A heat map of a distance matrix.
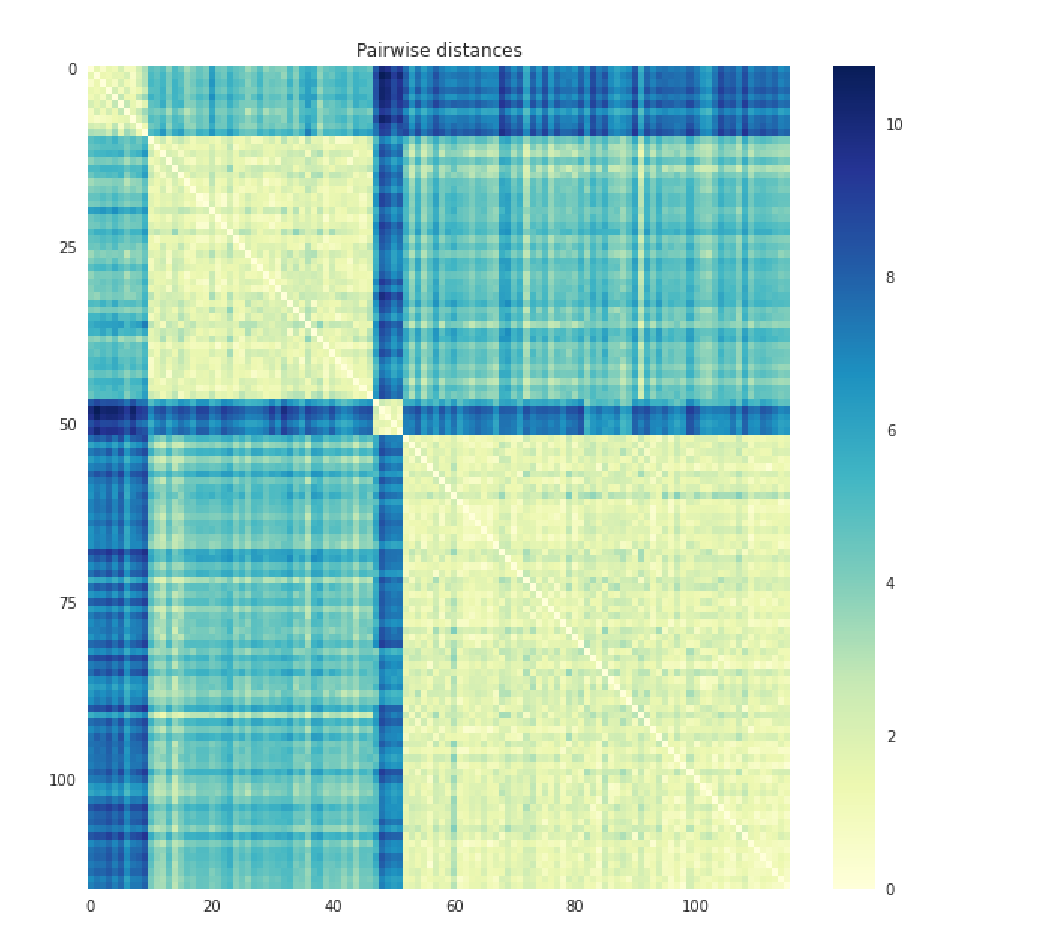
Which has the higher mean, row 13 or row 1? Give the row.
1
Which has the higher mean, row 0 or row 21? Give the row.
0
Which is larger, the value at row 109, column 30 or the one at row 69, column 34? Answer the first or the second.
the second
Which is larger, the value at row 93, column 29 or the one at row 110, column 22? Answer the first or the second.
the second
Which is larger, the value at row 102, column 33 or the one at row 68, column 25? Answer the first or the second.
the second
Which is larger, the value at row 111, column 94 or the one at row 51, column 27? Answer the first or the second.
the second
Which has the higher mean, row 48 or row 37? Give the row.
48
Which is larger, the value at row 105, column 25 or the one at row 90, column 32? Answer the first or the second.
the second
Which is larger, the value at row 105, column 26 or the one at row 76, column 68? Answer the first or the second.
the first
